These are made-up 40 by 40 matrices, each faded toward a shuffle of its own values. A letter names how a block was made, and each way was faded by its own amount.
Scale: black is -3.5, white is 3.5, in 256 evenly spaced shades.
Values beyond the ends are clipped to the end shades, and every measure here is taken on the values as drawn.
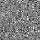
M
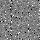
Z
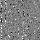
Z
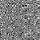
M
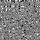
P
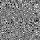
M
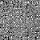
M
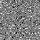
P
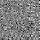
M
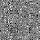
M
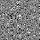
M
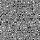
P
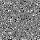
P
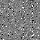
Z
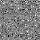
P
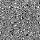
M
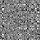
M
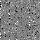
Z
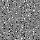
Z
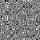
M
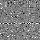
P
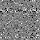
P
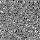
P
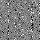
Z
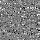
P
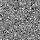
P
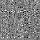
M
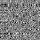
M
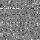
P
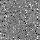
Z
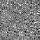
M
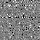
P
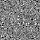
M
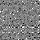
P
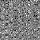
M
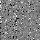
Z
